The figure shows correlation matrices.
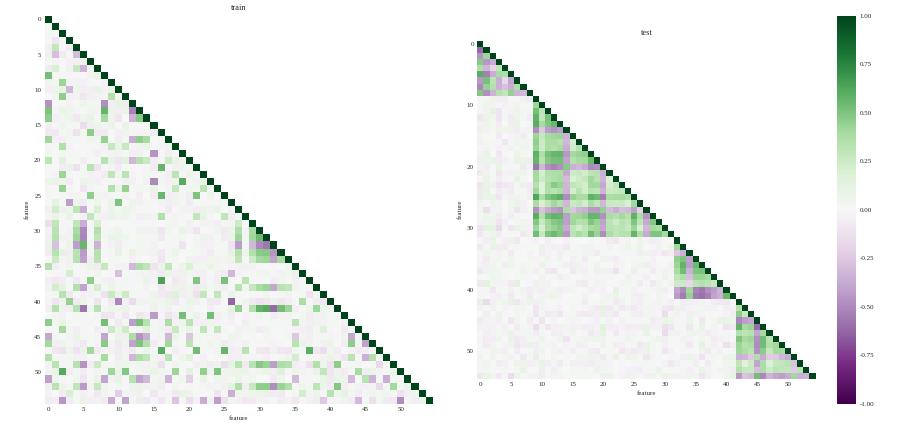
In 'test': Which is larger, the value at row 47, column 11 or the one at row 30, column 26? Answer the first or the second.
the second
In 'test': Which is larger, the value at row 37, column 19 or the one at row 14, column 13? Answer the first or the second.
the first
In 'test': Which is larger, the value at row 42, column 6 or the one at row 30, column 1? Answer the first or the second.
the second
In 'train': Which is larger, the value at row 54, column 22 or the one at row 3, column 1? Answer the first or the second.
the second
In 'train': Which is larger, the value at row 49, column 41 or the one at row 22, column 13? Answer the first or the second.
the first
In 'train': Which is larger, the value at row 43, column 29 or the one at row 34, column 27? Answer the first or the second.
the second
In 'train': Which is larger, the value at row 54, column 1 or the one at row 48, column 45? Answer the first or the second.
the first
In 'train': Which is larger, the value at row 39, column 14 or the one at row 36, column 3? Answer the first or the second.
the second
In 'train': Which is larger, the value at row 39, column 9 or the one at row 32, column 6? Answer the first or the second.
the first
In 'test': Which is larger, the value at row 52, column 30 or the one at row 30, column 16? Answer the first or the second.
the second
